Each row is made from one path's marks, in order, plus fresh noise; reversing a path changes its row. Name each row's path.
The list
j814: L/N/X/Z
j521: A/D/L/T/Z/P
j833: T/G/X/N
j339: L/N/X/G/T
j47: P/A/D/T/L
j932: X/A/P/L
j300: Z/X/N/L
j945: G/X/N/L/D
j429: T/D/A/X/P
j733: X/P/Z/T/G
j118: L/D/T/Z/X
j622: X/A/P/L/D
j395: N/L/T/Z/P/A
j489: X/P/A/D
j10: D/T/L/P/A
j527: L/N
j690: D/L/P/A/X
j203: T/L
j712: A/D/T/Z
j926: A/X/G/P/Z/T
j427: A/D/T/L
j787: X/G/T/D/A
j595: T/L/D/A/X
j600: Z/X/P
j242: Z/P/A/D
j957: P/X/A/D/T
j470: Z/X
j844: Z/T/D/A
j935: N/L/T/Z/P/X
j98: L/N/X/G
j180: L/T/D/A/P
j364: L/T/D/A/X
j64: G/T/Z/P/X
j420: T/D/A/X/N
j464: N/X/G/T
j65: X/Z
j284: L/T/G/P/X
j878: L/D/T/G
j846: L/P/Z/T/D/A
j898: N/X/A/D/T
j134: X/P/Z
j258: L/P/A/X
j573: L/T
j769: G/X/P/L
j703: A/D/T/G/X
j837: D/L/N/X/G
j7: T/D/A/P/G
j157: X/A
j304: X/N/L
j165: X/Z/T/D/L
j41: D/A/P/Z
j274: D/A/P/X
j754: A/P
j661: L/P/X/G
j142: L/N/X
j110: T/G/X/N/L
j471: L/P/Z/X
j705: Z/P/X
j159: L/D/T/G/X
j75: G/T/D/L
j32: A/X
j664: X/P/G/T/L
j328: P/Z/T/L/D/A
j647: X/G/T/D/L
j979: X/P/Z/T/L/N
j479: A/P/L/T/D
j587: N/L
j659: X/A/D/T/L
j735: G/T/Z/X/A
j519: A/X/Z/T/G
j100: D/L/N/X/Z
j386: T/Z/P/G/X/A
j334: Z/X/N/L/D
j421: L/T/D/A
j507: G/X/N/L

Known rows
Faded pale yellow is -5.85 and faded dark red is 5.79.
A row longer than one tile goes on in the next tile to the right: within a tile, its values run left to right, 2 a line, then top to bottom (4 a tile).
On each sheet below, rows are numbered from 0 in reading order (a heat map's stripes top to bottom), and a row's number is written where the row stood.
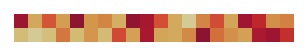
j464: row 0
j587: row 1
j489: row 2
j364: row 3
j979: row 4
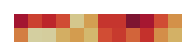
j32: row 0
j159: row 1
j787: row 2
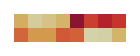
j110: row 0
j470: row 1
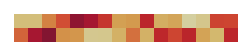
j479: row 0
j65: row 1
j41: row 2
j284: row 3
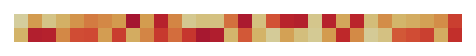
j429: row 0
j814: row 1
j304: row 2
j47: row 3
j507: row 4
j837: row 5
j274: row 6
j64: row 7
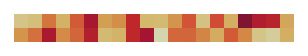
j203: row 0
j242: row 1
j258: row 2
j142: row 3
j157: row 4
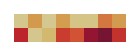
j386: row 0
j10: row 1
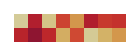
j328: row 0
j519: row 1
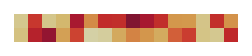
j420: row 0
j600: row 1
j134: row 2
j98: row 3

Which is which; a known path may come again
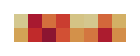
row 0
j118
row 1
j203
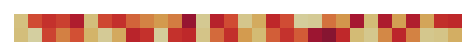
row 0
j703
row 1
j507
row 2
j471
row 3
j664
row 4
j159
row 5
j10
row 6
j837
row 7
j300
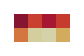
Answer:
j470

